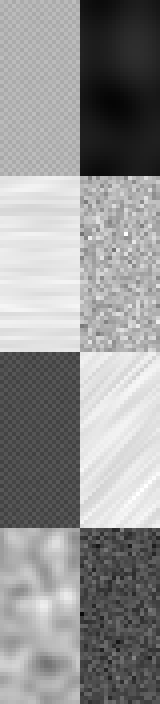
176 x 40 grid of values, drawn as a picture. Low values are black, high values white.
The table splits into 4 rows of 2 panels. Panel 1,1: high, checkered, faint in contrast. Panel 1,2: very low, smooth, faint in contrast. Panel 2,1: very high, streaked across, faint in contrast. Panel 2,2: high, fine-grained. Panel 3,1: low, checkered, faint in contrast. Panel 3,2: very high, slanting up to the right, faint in contrast. Panel 4,1: high, blotchy. Panel 4,2: low, fine-grained.
